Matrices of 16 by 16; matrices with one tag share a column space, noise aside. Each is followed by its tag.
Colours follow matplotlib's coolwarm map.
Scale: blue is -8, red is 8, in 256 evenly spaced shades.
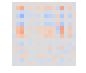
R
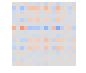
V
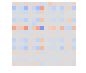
V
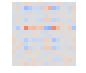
V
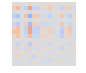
R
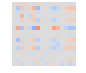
V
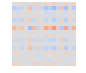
V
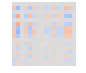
R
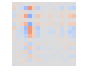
R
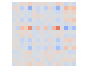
V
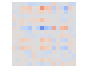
V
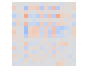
R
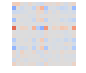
V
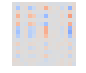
R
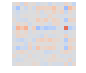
V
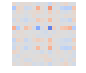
V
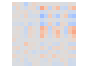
R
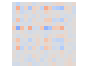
V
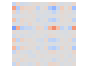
V
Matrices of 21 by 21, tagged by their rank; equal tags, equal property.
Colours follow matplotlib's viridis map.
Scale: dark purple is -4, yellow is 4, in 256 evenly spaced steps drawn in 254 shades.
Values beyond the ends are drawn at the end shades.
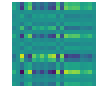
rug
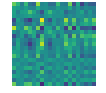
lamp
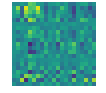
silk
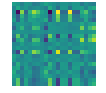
lamp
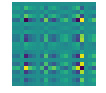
rug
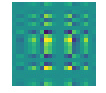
rug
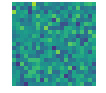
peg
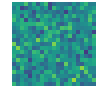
peg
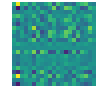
silk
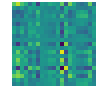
lamp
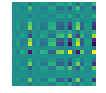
rug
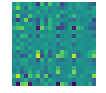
silk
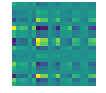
rug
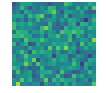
peg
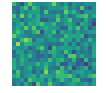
peg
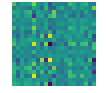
silk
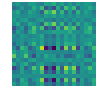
lamp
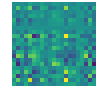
silk
